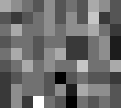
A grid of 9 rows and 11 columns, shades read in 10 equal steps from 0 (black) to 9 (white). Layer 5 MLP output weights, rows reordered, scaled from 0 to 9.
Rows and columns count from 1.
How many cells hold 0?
2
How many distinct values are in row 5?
6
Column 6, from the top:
3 3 4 4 6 4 0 5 3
